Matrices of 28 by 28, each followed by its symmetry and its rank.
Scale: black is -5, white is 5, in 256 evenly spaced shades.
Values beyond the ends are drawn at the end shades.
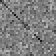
symmetric, full rank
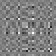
symmetric, rank two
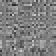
neither, rank five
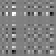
symmetric, rank one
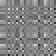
symmetric, rank two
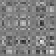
symmetric, rank two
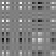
symmetric, rank one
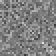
symmetric, full rank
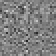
neither, rank five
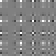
symmetric, rank one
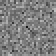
symmetric, full rank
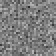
neither, full rank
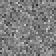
neither, full rank
